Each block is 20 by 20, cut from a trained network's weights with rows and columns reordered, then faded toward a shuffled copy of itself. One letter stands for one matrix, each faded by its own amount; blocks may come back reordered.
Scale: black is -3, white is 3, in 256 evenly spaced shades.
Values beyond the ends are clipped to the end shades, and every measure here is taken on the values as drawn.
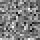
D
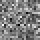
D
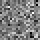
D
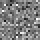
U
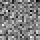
D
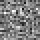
D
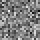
D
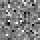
U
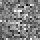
U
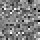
D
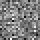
D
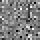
U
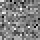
U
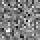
D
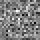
D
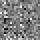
U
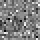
U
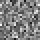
D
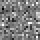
U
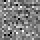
U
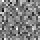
D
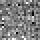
U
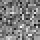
D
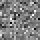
U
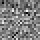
D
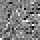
U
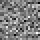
D
